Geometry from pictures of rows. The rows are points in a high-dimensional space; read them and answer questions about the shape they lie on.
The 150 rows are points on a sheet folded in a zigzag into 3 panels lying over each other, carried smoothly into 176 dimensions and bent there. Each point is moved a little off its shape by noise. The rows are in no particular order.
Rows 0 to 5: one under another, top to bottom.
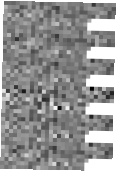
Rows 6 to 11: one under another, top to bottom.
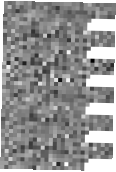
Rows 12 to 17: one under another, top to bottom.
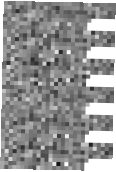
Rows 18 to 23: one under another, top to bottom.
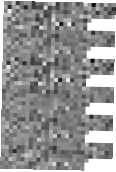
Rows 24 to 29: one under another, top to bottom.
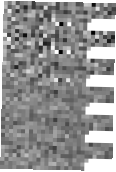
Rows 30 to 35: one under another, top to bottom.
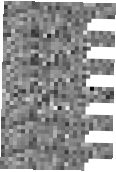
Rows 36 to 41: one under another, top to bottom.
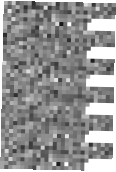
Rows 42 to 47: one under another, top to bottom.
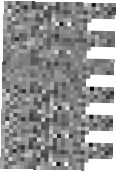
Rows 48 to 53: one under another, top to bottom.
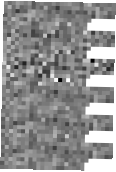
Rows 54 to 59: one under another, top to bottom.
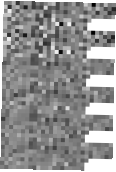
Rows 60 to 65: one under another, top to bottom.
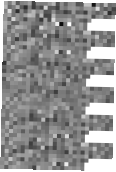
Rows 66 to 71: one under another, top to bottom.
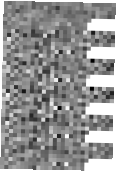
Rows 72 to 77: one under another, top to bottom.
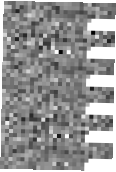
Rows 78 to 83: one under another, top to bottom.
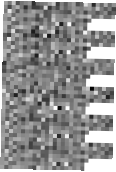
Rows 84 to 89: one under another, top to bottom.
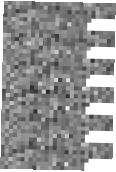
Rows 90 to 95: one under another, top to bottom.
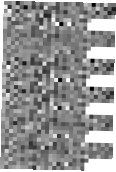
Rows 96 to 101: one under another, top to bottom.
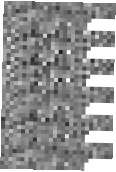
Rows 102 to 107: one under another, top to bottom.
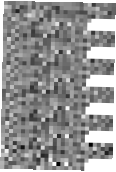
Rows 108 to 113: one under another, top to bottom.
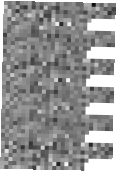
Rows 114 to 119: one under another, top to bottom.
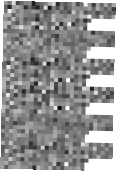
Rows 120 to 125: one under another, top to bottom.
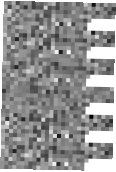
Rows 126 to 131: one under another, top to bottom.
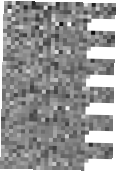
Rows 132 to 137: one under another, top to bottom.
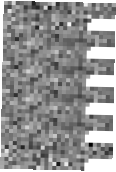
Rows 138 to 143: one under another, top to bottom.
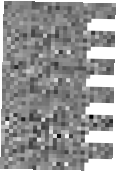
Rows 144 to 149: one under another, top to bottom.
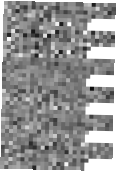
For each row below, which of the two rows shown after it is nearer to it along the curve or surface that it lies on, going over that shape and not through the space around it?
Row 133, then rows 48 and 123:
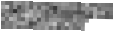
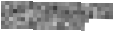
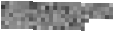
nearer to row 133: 48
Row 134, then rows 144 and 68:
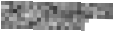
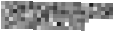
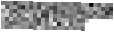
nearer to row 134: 144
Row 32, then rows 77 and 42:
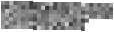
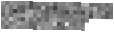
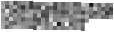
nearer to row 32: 42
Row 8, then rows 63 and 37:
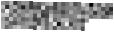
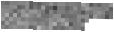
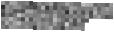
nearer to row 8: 63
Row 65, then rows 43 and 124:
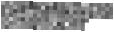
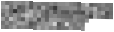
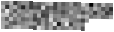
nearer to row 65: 43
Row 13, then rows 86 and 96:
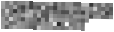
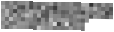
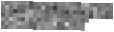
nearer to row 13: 96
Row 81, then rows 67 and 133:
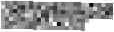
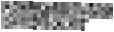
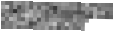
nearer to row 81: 133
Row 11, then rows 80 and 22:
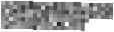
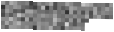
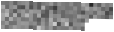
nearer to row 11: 80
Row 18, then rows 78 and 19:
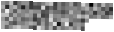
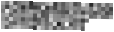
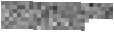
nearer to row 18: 78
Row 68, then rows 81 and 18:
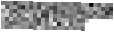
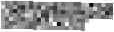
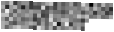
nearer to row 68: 18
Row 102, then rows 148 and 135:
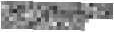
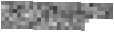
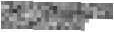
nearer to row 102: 135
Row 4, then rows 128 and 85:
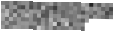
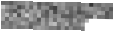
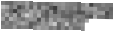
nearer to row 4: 128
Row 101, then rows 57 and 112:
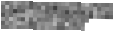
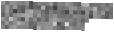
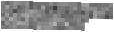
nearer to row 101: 57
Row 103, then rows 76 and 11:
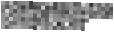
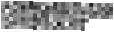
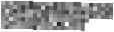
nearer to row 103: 76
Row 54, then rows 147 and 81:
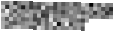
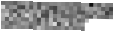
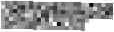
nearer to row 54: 147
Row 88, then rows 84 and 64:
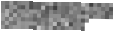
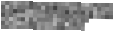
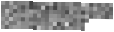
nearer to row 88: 64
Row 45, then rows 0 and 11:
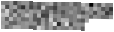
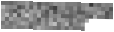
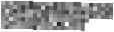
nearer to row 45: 0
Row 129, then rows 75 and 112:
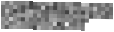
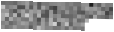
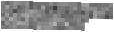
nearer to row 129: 112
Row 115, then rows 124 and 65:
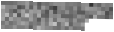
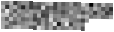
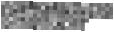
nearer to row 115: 124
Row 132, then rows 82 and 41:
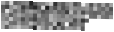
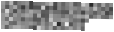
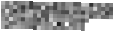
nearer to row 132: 82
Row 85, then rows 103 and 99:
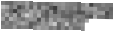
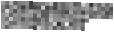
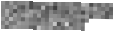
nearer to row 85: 99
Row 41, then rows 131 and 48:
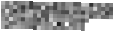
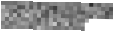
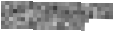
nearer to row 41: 48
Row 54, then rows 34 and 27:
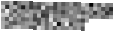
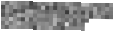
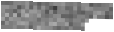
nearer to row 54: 27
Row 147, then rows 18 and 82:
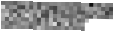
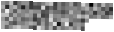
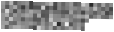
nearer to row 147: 18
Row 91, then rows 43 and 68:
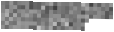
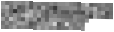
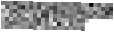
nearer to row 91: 68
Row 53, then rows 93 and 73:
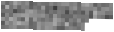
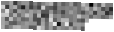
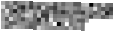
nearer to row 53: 73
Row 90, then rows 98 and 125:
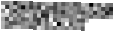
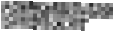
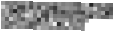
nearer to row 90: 98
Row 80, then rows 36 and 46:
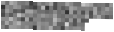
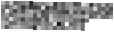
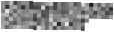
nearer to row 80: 36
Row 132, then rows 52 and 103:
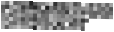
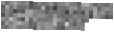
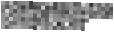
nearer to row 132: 103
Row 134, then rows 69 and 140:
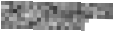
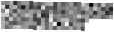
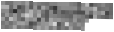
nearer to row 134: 140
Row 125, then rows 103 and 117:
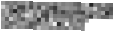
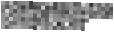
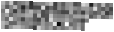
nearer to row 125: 117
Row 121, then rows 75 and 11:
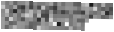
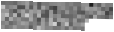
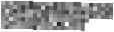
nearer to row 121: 11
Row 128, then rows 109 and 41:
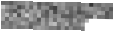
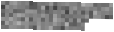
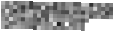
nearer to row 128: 109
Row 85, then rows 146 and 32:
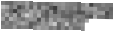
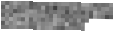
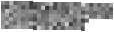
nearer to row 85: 146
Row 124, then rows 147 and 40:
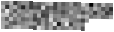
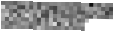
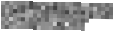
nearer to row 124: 147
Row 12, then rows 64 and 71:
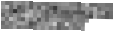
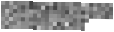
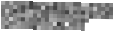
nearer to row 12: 71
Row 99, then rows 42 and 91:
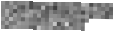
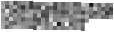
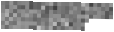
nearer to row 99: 42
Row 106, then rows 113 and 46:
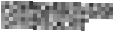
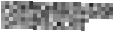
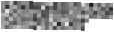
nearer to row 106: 113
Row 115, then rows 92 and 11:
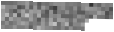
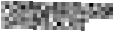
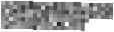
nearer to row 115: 92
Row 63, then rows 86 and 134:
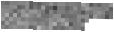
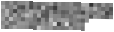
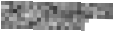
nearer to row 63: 86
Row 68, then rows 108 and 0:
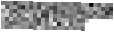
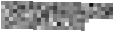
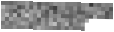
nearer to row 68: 0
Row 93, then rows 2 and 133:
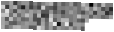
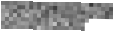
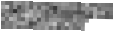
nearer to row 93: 2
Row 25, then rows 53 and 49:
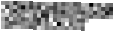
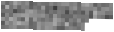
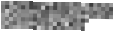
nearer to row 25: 49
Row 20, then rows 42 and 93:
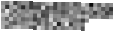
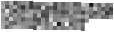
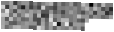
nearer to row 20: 93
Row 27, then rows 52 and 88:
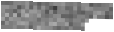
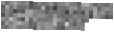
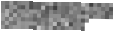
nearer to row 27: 88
